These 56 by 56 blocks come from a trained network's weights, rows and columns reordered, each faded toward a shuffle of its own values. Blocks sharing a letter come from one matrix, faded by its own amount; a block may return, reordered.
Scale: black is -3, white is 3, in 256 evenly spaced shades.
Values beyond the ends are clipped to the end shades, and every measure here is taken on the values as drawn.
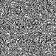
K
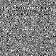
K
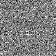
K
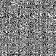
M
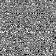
K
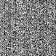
M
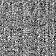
M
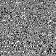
K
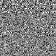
K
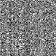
M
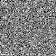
K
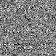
K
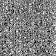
M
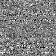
K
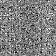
M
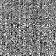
M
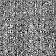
M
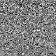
K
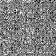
M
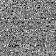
K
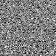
K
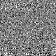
K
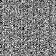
M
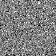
K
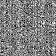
M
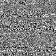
K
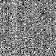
M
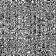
M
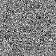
K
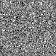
K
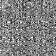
M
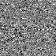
K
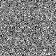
K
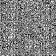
M
